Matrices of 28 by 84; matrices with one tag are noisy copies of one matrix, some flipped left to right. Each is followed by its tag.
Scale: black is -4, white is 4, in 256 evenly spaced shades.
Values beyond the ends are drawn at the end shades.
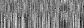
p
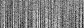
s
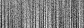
s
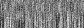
p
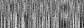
p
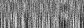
p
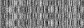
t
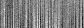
s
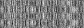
t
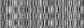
t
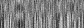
p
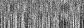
p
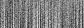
s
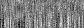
p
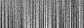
s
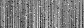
s
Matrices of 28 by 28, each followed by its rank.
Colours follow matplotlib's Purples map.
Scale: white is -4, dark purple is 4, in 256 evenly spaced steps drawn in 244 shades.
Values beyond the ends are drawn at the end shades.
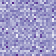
five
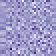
five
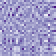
five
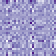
three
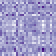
three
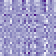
three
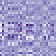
three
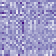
five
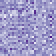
five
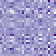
three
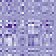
three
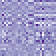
three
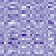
three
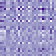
three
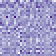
five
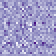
five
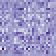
five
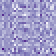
five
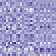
three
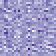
five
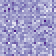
five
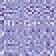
five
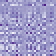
three
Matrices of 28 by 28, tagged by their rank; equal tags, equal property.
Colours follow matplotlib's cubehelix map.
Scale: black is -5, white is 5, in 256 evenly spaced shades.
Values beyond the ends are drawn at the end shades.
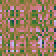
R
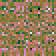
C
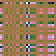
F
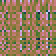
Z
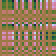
F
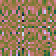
R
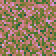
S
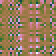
Z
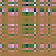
F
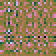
R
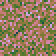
S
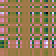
F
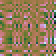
Z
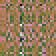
R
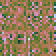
C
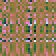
Z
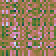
R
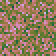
S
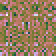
C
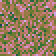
S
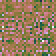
C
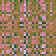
R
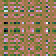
Z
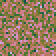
S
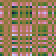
F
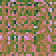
C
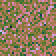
S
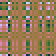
F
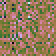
C
